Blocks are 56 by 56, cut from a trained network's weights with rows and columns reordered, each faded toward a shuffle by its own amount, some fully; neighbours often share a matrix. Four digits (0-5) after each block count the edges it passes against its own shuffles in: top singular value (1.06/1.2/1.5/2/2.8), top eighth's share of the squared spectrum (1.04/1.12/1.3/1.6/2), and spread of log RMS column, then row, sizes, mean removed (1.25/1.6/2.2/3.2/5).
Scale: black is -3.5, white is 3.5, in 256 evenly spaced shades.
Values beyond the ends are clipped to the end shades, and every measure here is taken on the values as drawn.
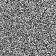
0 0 0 0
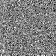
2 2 0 1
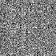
2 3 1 1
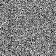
2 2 0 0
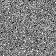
0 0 0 0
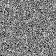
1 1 0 0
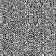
3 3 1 2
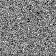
0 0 0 0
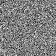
0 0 0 0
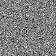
2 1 1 0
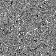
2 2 0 0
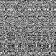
4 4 1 2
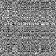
4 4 1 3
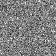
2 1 0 0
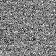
2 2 0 0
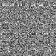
3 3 0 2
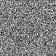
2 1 0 0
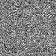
3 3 0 1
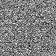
2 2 0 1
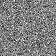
0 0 0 0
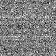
3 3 1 1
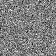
0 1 0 0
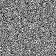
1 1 0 0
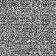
3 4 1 2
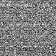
3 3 0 1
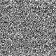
2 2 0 0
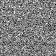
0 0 0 0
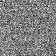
1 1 0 0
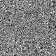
0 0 0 0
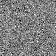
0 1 0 0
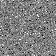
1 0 0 0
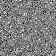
2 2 0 1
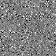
3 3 0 2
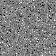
1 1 0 0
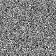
1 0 0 0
